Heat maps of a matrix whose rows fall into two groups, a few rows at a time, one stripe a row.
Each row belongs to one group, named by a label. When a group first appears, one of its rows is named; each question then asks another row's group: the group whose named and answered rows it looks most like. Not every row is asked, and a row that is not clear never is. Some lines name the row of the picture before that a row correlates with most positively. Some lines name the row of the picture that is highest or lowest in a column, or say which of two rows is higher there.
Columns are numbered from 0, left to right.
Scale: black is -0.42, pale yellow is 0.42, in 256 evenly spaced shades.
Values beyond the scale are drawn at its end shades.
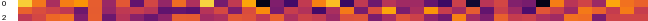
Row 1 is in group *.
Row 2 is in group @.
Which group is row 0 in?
@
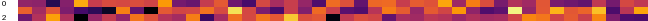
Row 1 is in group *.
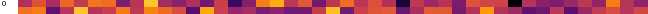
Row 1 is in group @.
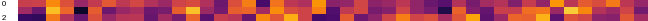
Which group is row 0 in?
@
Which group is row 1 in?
@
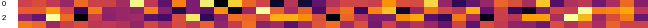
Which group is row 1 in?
*
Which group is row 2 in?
@
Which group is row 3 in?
@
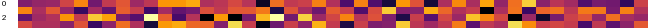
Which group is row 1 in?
*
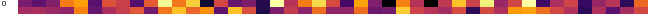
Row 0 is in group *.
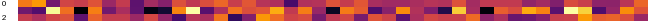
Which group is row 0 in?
@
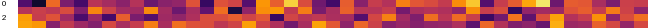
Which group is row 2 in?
*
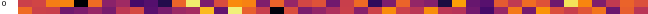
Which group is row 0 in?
@
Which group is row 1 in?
*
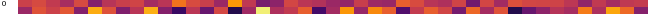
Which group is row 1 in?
*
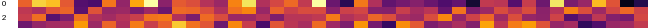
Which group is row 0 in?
@
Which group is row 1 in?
@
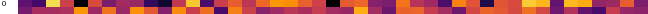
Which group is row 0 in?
@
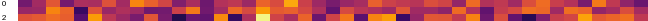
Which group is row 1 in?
@
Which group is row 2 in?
*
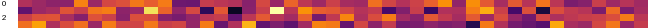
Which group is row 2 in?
*
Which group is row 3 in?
@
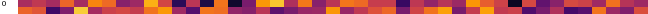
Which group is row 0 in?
*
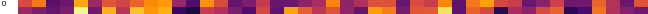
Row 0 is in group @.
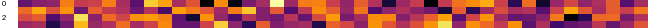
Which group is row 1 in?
@
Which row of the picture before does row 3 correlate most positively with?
0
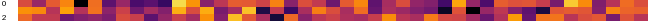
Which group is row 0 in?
@
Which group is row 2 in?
*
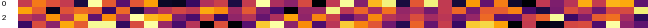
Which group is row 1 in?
@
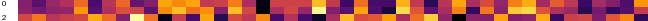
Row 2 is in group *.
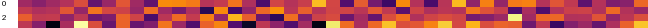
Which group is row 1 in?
*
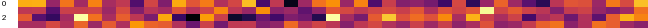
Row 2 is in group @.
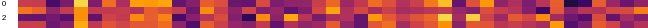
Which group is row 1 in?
@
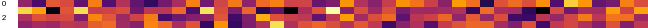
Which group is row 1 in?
@
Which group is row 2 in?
*
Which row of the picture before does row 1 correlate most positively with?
1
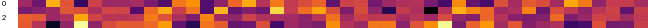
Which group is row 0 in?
@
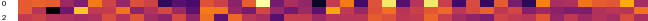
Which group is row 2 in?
*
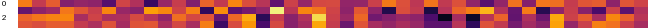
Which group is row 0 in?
*
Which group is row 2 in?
@
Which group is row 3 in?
@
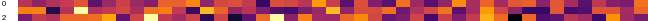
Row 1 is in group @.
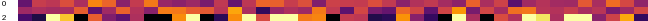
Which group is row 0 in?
*
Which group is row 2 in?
@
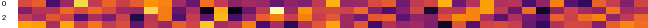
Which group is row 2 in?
*
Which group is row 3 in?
@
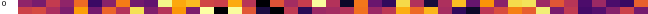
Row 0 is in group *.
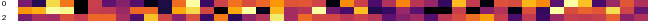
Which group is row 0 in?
@
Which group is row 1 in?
@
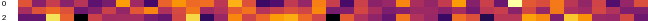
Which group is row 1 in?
@
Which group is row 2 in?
@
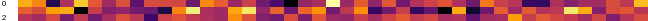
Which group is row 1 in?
@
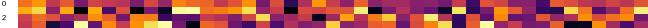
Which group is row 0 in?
@
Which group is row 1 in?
@
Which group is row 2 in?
*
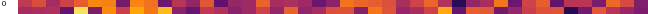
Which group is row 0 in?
*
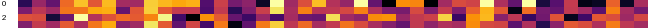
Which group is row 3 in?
*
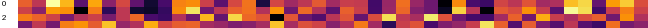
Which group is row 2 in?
*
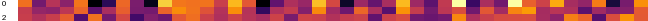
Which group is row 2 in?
@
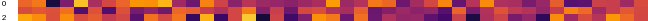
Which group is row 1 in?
@
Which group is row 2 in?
@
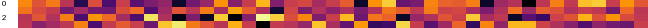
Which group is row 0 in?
*
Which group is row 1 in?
*
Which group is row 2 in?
*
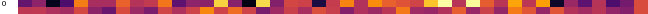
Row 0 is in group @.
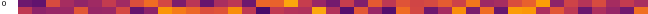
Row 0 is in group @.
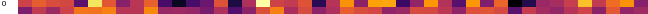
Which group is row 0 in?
*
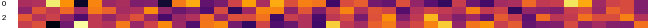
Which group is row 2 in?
*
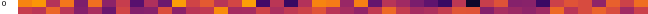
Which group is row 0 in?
@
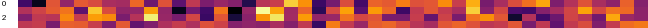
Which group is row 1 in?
*
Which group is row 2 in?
*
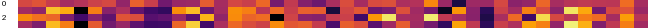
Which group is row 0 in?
*
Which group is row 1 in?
@
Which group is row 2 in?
*
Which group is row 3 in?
@
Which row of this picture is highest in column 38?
2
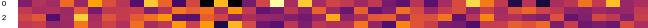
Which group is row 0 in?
*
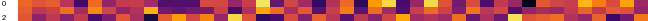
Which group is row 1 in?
*
